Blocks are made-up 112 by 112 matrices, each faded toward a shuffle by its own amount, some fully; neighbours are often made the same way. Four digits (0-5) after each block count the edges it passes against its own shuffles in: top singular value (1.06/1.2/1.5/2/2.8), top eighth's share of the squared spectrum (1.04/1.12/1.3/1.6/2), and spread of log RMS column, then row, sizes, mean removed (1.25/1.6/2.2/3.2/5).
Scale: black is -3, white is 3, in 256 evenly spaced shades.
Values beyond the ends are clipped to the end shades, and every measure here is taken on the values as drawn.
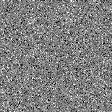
3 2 1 0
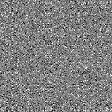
4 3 2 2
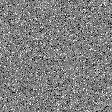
0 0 0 0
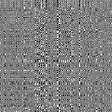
5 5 4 3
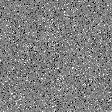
2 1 1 0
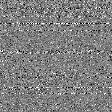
2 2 0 4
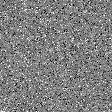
0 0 0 0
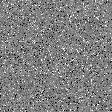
0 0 0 0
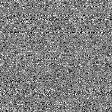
1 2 0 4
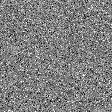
0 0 0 1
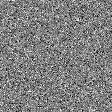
0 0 0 0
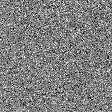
0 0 0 0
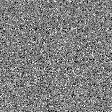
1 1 0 2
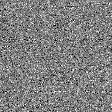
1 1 0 3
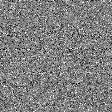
1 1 0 2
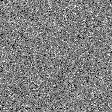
0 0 0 1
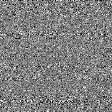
1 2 0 4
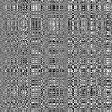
5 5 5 4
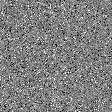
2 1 0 0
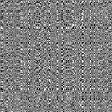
5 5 4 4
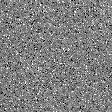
2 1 0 0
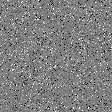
2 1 0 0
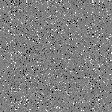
3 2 1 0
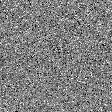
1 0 0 0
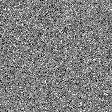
1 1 0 0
